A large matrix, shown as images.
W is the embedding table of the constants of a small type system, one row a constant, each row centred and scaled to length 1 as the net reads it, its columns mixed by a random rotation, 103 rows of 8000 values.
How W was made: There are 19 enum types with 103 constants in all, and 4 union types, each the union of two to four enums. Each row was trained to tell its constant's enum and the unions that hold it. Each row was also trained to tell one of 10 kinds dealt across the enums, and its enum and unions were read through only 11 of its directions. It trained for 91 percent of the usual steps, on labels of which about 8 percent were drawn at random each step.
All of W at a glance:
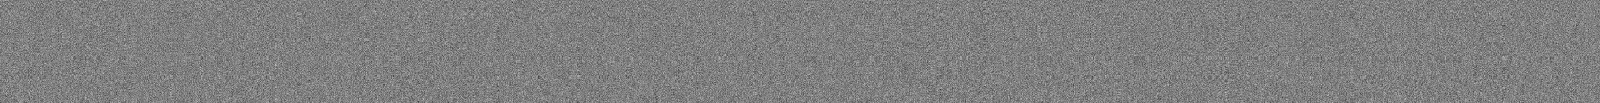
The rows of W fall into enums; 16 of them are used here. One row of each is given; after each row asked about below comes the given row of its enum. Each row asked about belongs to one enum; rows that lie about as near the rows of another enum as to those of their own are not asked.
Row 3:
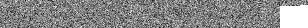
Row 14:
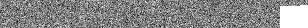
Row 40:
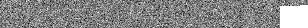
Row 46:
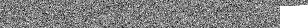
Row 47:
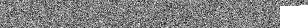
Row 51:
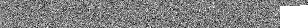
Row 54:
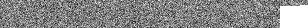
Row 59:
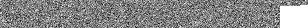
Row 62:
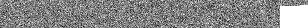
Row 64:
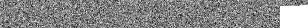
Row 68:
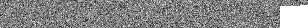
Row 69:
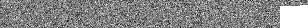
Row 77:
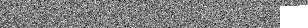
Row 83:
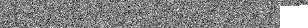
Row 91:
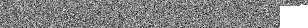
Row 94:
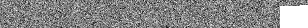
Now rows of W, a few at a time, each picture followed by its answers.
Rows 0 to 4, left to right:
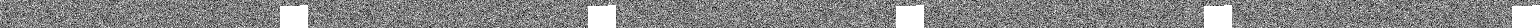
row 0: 59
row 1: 46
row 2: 54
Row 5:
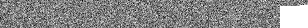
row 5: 77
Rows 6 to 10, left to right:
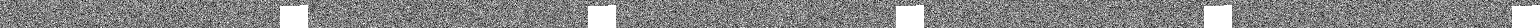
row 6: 77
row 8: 94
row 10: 83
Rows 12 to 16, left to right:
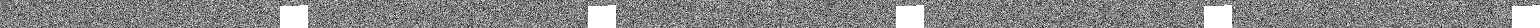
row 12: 40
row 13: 14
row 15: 91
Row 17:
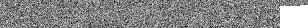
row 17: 40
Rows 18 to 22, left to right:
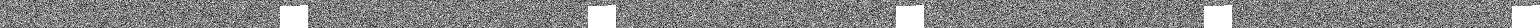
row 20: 68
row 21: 69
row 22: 47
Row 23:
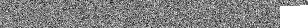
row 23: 51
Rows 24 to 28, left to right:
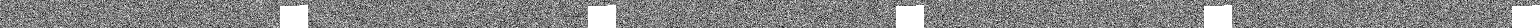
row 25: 54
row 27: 40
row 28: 94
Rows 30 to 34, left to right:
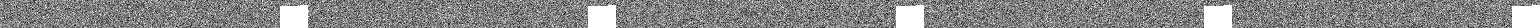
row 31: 40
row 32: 62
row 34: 46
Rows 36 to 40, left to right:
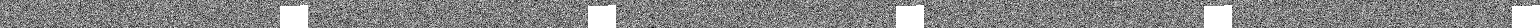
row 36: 94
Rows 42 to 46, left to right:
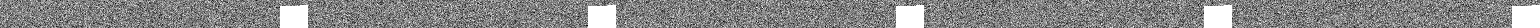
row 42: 64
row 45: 54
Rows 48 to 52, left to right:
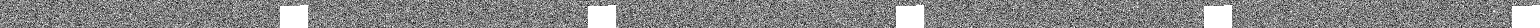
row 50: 91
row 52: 62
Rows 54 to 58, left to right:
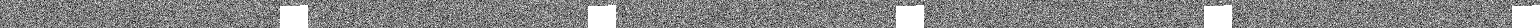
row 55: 68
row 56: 59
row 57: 59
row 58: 59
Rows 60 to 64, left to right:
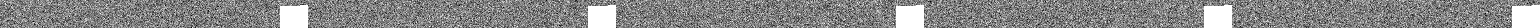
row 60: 69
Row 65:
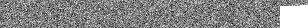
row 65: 54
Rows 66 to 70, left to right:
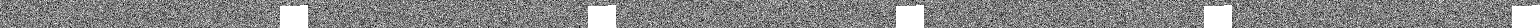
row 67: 69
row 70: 77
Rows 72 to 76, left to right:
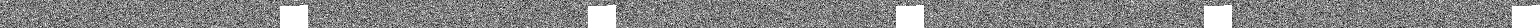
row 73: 69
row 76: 77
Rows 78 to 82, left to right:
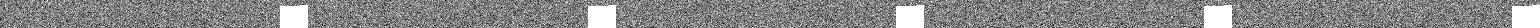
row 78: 77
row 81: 69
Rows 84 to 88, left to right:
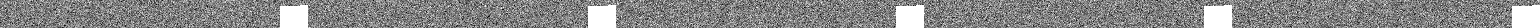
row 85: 91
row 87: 64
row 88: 59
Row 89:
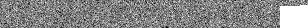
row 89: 94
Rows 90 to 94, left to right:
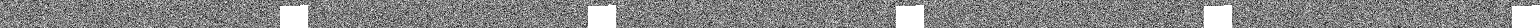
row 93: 62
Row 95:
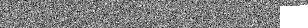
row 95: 54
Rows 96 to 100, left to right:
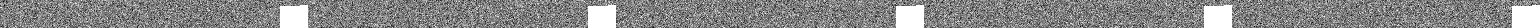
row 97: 94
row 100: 40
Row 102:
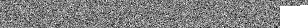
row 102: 91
